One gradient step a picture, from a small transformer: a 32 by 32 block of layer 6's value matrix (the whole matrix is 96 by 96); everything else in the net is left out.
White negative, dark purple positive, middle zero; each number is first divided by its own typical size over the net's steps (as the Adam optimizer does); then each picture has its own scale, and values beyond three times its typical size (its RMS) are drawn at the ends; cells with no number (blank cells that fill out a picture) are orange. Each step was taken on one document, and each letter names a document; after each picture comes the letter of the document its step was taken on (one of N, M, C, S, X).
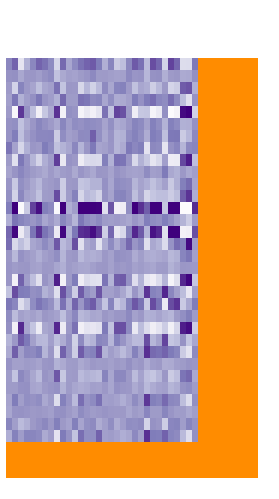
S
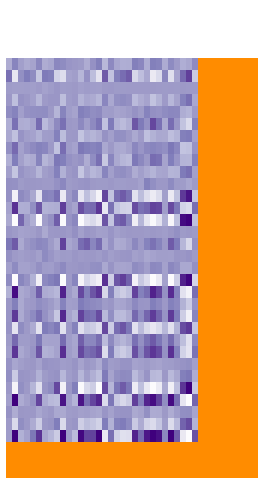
S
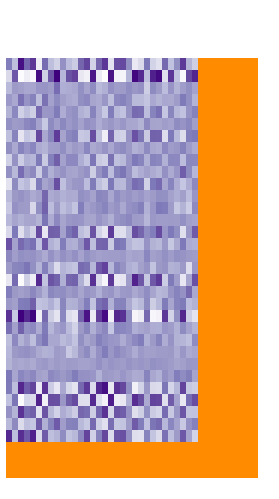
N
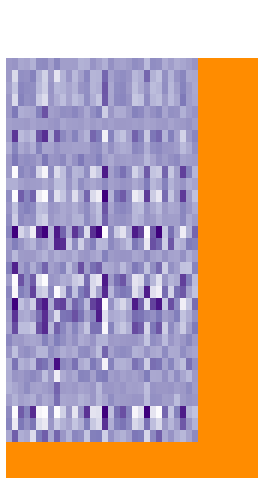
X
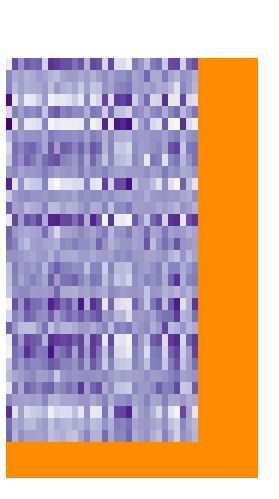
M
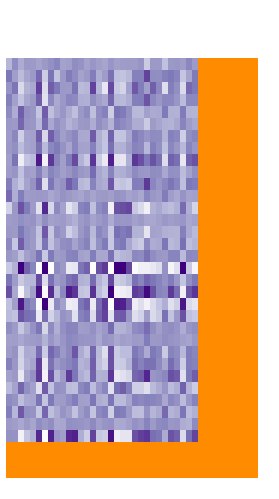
N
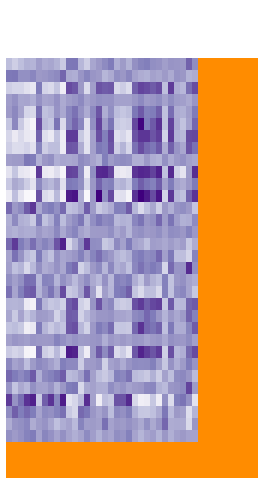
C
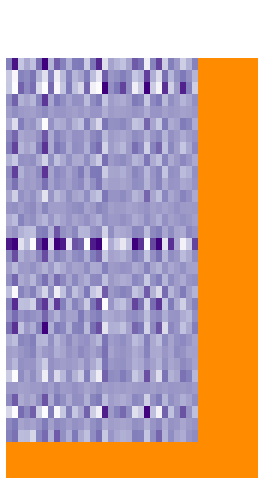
X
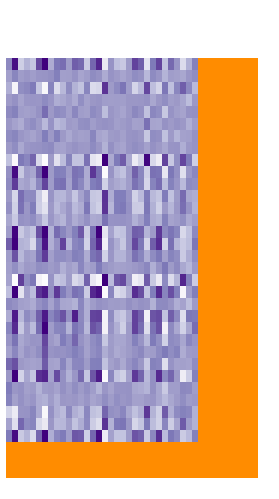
X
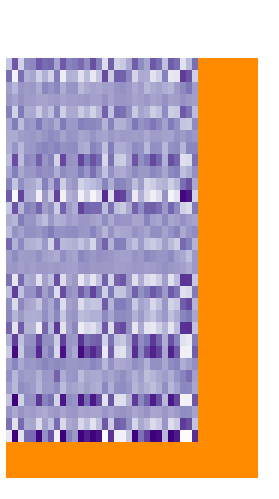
S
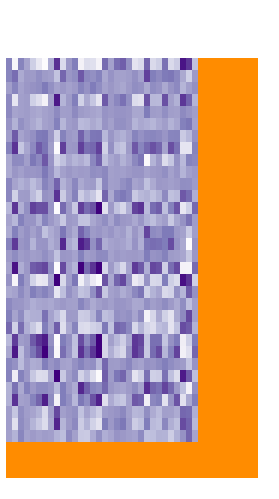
S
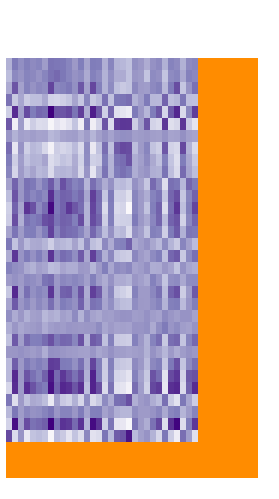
M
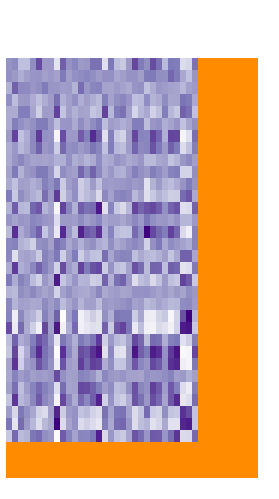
S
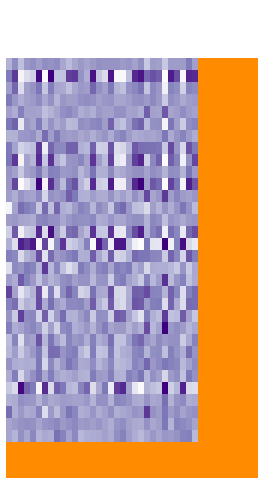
N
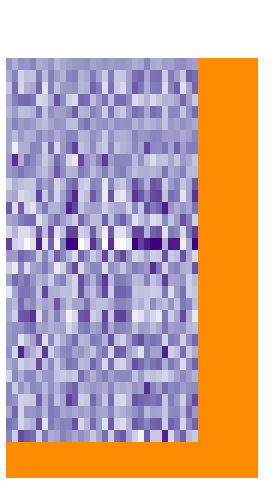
N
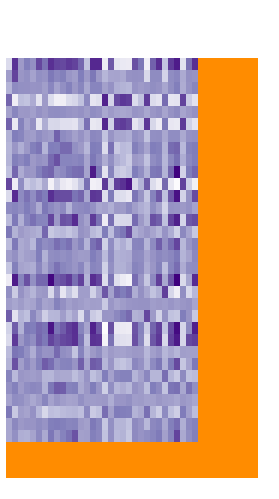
M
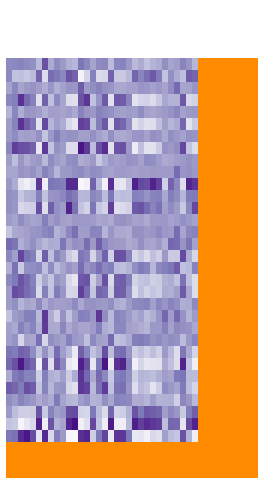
N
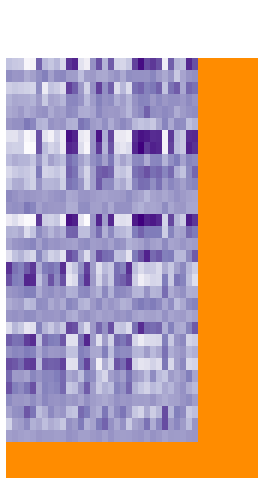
C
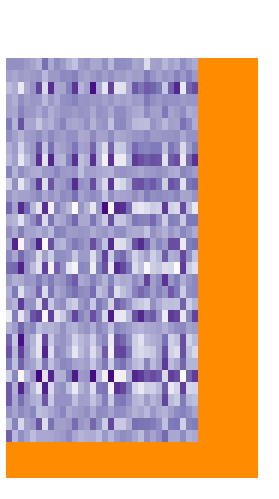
N
